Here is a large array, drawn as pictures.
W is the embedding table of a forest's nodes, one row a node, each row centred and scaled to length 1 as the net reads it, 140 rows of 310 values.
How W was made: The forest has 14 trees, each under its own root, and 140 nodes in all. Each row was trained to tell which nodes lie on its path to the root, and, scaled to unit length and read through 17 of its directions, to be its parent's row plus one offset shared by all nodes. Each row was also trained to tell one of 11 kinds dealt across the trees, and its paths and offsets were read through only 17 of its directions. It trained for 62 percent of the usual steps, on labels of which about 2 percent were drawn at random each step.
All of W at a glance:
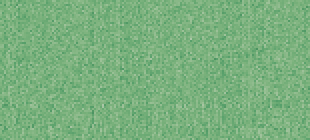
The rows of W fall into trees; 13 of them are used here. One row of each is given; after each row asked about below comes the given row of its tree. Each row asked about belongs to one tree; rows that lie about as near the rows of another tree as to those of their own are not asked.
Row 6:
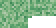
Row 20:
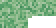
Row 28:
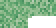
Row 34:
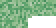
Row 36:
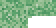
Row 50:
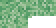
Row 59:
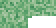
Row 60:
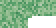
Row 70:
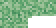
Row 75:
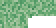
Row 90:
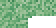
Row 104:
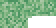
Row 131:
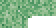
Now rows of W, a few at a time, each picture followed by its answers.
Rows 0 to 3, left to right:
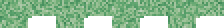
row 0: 131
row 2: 60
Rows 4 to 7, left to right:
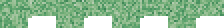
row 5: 50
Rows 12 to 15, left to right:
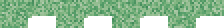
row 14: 28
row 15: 60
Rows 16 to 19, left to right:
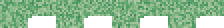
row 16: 60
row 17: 75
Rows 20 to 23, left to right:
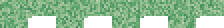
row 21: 104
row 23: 131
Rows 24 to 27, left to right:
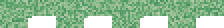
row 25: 70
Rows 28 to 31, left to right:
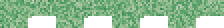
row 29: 90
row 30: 60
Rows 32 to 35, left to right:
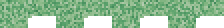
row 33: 28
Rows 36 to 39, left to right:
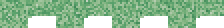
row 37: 90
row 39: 50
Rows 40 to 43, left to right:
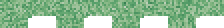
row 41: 70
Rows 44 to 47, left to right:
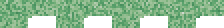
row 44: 34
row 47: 90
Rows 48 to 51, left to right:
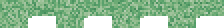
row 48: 90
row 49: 131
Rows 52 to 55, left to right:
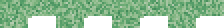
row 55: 60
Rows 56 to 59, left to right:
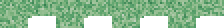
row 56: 34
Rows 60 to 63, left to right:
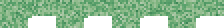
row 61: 50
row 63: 28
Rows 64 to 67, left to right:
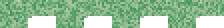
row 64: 34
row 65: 59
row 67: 28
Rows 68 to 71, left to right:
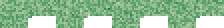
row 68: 90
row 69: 131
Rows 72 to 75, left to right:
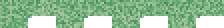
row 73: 50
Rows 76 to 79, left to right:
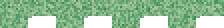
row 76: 50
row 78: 131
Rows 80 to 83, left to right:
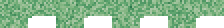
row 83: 70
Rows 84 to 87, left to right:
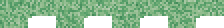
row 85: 70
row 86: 90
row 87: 28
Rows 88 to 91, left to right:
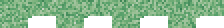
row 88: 34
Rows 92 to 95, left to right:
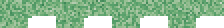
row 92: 34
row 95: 70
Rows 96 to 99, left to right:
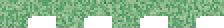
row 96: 131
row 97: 50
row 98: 34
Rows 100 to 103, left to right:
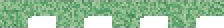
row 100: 70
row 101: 90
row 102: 90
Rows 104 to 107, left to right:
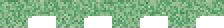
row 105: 50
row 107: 70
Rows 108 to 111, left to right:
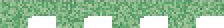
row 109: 36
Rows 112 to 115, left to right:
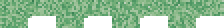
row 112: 70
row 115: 60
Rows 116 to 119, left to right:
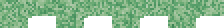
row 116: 90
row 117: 59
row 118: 60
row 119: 60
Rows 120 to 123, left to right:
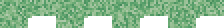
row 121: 36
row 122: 60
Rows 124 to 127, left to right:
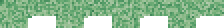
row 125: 131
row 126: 131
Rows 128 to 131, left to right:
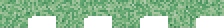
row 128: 50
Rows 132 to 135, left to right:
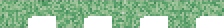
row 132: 131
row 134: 34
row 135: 70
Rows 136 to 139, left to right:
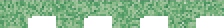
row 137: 50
